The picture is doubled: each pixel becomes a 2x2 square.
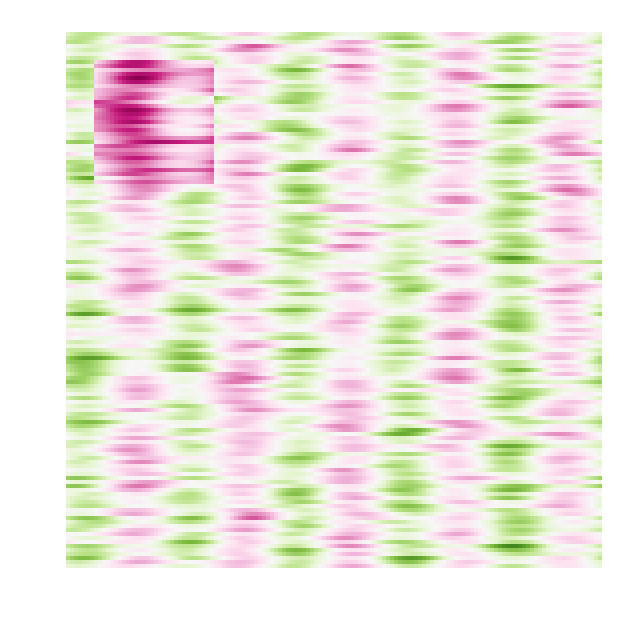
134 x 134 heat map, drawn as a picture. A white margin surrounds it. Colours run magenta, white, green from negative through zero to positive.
Odd patch: lower, in the top left. Stripes: upright, repeating 5 times. Ninth with the lowest average: top left.
